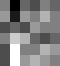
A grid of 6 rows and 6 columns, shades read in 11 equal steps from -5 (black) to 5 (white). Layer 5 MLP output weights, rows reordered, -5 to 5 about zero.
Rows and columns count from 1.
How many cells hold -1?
5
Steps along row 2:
down up down up down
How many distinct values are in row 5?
5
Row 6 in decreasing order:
5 2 1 1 0 -2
